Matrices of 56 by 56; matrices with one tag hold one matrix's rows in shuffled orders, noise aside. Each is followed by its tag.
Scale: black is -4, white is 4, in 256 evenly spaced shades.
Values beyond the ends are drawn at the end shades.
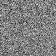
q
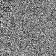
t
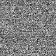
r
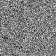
q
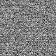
r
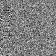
t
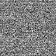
r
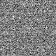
r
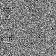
t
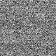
r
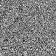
q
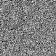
q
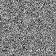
q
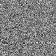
q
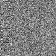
t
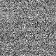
r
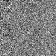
t
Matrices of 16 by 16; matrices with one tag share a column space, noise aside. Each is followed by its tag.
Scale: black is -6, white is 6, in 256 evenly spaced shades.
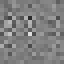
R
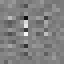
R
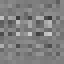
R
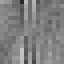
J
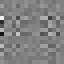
R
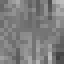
J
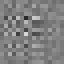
R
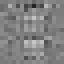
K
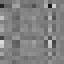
K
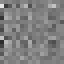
K
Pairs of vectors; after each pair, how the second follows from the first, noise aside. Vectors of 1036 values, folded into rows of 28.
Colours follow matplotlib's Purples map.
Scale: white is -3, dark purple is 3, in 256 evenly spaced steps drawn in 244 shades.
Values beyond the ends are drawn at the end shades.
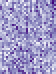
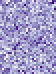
sign-scrambled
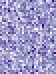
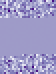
partly zeroed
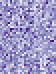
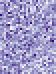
sign-scrambled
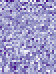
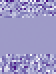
partly zeroed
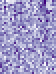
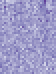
shrunk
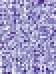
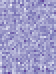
shrunk
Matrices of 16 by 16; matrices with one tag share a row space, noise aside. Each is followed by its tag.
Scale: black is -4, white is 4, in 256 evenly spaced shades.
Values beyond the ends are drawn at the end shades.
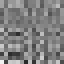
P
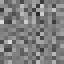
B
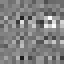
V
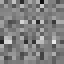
B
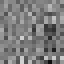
V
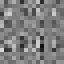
B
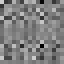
B
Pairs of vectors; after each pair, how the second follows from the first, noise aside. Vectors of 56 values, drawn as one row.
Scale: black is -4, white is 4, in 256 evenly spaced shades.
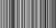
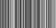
negated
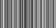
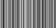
negated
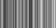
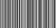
shuffled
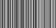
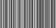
negated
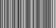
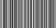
shuffled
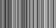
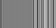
partly zeroed
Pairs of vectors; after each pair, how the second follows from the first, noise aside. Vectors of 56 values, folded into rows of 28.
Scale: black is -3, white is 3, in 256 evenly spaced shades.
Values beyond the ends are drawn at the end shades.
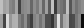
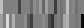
partly zeroed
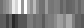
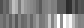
reversed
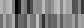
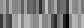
reversed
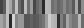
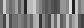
reversed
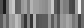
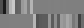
partly zeroed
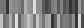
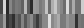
reversed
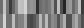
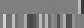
partly zeroed
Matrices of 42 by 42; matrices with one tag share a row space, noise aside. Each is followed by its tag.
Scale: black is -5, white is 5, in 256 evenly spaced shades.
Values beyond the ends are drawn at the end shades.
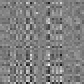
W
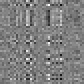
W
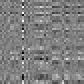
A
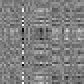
A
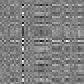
A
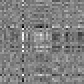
A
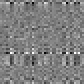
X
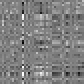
A
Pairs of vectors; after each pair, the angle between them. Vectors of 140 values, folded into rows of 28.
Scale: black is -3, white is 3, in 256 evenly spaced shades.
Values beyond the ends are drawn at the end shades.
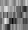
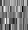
partly aligned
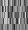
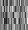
nearly opposite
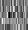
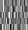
partly opposed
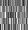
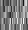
partly aligned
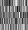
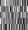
partly opposed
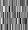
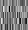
nearly parallel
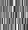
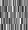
orthogonal
